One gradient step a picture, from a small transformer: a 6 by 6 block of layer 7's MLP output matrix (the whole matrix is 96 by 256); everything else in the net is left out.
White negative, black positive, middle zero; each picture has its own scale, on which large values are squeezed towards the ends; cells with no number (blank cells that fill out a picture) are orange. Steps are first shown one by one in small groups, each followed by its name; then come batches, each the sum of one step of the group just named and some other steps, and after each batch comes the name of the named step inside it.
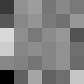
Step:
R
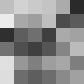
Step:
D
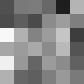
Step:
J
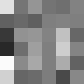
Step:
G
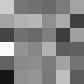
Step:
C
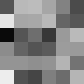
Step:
D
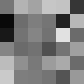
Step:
D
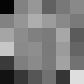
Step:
R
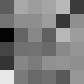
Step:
D
